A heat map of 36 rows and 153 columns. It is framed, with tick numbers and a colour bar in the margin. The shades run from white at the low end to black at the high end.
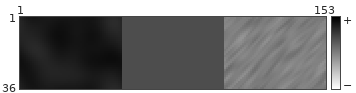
It is made of 1 by 3 panels. Panel 1,1: very high, smooth, faint in contrast. Panel 1,2: high, flat. Panel 1,3: middling, slanting up to the right, faint in contrast.
